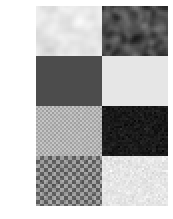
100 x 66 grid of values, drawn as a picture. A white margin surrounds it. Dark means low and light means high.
The table splits into 4 rows of 2 panels. Panel 1,1: very high, blotchy, faint in contrast. Panel 1,2: low, blotchy. Panel 2,1: low, flat. Panel 2,2: very high, flat. Panel 3,1: high, checkered. Panel 3,2: very low, fine-grained, faint in contrast. Panel 4,1: middling, checkered, strong in contrast. Panel 4,2: very high, fine-grained, faint in contrast.
